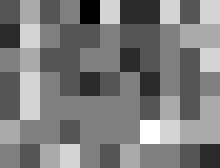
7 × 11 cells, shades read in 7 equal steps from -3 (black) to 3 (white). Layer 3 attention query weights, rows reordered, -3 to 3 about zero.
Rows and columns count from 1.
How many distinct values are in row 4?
4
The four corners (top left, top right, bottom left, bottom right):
-1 2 0 -2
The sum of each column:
-4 7 -1 -2 -6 0 -4 -4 5 -3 5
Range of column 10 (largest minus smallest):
2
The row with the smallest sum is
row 4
